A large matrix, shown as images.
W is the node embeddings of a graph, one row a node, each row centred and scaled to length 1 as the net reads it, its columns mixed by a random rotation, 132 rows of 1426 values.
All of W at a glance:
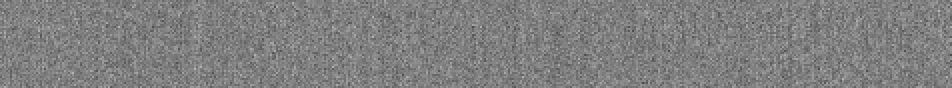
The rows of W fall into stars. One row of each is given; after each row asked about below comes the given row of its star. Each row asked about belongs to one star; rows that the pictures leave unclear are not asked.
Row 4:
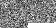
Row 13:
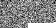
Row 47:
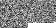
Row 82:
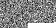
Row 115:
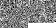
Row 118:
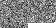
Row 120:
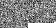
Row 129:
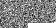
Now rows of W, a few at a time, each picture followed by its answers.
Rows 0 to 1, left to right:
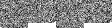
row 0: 118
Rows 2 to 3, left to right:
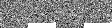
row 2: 115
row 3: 129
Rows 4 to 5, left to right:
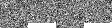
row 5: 13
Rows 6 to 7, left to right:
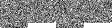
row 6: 118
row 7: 82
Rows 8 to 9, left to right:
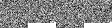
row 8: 115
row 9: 47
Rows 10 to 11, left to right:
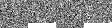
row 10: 120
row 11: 4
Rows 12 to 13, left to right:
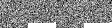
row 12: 129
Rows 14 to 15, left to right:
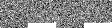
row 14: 118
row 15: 115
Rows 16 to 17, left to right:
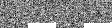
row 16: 115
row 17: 82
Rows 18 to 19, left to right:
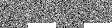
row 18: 47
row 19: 82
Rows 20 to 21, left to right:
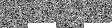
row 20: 82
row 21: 47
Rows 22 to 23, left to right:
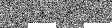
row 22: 82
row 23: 120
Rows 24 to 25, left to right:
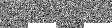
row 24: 47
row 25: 118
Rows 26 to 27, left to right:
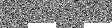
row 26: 82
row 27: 4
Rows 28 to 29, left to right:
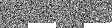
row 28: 120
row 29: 82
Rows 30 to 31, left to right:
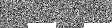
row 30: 120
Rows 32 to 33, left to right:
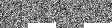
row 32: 120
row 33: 120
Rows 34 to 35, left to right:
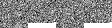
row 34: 13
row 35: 129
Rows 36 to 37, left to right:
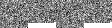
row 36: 120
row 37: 120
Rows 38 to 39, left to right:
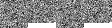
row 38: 82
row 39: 47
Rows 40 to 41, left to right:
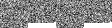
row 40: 47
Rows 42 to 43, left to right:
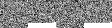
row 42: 115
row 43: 4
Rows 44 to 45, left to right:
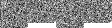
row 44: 118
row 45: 118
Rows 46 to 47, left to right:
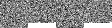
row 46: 115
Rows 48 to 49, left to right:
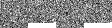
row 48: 129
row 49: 120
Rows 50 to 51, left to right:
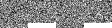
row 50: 120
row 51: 115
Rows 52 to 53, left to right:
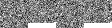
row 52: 13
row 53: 118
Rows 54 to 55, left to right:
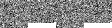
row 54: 47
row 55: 120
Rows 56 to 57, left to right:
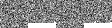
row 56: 47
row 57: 115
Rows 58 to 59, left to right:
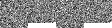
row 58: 129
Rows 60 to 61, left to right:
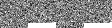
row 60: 115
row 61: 118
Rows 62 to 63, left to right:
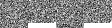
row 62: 129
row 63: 118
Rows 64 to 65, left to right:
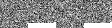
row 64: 120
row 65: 4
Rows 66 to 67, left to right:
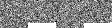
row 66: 115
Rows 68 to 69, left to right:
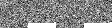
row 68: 4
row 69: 13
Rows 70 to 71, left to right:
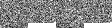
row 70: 118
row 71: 129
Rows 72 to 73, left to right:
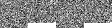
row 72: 118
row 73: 13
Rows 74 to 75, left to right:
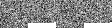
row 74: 129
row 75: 82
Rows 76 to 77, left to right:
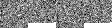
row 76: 13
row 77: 129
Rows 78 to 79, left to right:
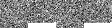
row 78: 129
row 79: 82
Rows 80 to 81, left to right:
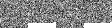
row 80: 47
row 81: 4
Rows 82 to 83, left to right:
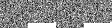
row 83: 120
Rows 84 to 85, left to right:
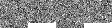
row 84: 118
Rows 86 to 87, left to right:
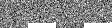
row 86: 120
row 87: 115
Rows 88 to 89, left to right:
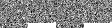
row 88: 47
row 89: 47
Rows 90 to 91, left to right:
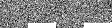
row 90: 129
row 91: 115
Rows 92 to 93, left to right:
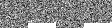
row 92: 4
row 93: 47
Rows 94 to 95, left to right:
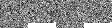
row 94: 4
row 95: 120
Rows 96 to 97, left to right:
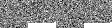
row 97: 82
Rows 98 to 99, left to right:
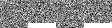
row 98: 47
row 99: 47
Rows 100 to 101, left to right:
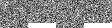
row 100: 4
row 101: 4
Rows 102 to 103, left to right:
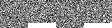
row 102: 115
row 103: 4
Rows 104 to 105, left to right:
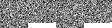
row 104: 13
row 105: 13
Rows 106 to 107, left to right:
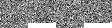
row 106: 13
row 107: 47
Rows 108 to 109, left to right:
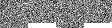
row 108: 13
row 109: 118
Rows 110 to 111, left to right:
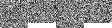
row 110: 47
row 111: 129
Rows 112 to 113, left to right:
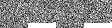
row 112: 13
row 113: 82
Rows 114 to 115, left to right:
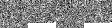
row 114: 47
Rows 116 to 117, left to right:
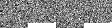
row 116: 13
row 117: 129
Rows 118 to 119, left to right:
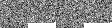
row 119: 13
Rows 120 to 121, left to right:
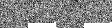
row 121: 4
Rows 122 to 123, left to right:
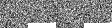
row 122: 115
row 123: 129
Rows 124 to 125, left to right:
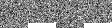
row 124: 120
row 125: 120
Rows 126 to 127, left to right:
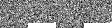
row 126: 115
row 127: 129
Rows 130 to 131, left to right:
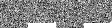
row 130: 47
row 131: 118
